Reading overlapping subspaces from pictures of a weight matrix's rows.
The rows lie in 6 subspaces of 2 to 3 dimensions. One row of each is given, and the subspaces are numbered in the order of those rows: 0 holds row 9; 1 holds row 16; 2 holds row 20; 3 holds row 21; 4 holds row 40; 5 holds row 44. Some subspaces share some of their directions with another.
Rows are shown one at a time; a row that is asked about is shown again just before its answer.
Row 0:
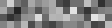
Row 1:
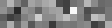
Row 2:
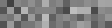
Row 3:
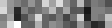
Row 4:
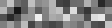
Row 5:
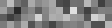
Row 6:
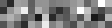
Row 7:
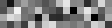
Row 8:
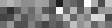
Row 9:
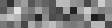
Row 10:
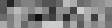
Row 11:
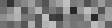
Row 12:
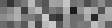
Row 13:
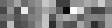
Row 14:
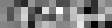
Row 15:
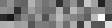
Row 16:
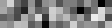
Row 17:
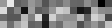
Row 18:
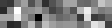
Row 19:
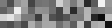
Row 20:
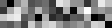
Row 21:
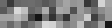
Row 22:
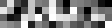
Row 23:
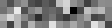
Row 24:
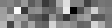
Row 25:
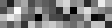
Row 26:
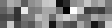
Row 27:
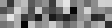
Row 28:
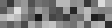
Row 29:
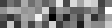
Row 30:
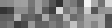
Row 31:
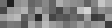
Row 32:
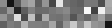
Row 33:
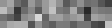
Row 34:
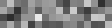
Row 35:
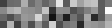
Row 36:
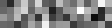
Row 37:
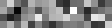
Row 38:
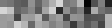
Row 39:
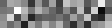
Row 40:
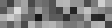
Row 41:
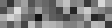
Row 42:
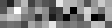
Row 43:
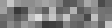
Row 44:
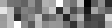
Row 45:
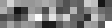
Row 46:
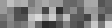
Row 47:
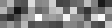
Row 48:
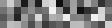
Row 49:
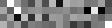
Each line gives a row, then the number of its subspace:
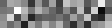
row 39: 2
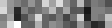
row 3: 5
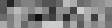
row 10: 3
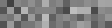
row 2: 2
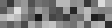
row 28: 3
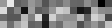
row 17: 2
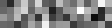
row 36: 1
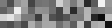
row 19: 3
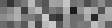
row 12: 4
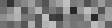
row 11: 4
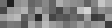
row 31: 2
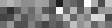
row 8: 5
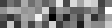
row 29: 0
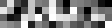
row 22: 5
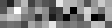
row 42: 0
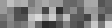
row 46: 3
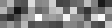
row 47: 4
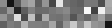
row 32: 2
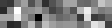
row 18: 5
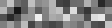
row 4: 4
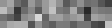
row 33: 5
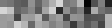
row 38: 5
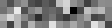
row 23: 1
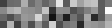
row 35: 0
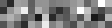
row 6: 1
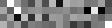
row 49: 2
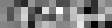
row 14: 3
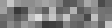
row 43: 3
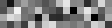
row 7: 4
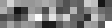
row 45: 3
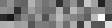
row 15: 3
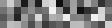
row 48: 1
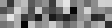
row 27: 5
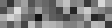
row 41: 0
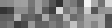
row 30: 5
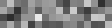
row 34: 0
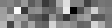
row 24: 2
